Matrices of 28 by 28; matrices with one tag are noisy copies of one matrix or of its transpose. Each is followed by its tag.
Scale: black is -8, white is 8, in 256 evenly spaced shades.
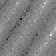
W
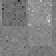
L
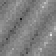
W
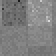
L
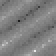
W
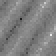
W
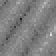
W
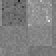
L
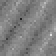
W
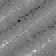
W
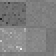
L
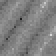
W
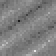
W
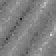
W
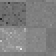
L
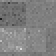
L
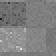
L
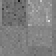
L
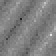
W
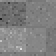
L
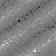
W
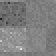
L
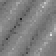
W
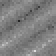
W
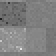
L
